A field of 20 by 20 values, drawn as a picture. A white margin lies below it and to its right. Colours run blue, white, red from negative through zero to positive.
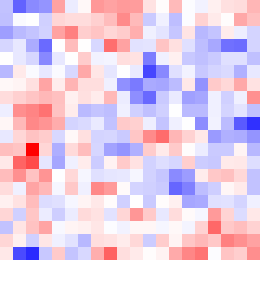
No regular stripes run through it. The middle left is the ninth with the highest average. The middle right is the ninth with the lowest average.
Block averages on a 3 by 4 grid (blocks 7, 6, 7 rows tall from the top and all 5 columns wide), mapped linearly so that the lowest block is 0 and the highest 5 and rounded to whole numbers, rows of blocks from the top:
1 4 1 1 / 5 2 2 0 / 3 3 2 4
